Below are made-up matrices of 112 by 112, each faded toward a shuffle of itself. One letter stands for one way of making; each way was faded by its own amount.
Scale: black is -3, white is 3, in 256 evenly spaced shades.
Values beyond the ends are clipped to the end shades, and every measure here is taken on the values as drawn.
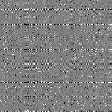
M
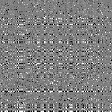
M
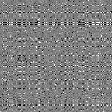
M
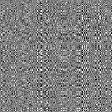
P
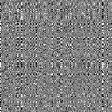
P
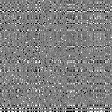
M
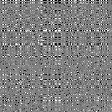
M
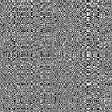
P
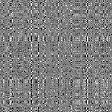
P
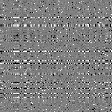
M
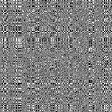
P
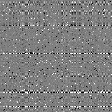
M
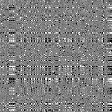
M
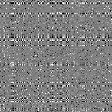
M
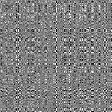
P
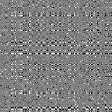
M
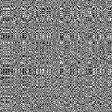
P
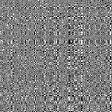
P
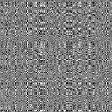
P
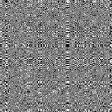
P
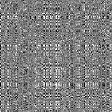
P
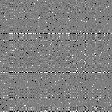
M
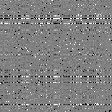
M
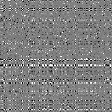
M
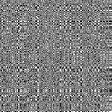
P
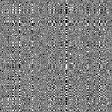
P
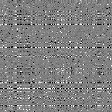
M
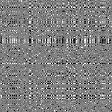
M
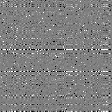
M
